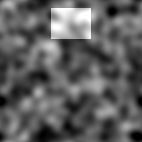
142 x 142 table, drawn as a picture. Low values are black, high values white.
Values change most from cell to cell in the top middle. Overall the values sit about 40% of the way up the scale. In the top middle lies a patch that is higher than the rest. The top middle is the ninth with the highest average.
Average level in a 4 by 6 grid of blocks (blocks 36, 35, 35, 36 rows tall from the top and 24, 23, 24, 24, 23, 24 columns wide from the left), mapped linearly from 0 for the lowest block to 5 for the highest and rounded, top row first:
2 0 5 5 1 2
1 2 2 1 1 1
0 1 2 1 1 0
2 1 0 0 1 1
